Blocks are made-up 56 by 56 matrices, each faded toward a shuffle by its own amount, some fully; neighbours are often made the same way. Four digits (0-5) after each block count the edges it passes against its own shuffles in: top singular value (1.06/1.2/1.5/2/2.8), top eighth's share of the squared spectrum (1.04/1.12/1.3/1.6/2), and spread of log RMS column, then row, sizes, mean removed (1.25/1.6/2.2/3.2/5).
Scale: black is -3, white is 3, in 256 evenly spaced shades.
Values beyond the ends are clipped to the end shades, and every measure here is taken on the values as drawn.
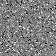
1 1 0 0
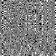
3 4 3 1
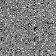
2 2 1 0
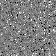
2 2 1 1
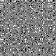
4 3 2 2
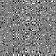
4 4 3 2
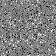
2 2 0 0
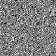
3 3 1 1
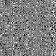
4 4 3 2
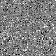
3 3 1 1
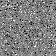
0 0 0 0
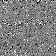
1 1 0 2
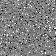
0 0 0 0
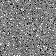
0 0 0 0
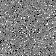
0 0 0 0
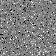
0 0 0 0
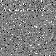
2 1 0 1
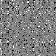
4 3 2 1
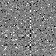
3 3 1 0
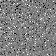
2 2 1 0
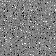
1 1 1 0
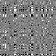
4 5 3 3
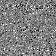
1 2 0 2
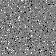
0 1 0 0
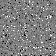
2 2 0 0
